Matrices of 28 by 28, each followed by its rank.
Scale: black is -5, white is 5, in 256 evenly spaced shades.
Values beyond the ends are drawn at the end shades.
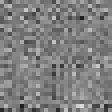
five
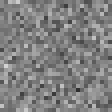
full rank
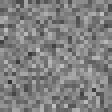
full rank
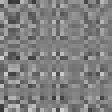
two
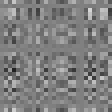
two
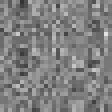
five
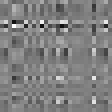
two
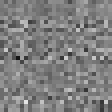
five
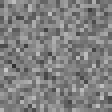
full rank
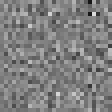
five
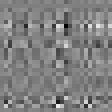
two
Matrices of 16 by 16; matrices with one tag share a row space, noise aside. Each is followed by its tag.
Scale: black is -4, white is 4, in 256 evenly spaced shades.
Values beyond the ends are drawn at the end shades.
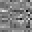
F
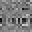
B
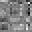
F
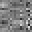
F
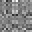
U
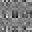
U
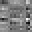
F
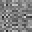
U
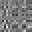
U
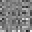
B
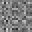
U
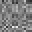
U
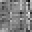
F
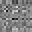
U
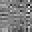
F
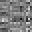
F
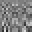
U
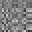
U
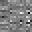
F
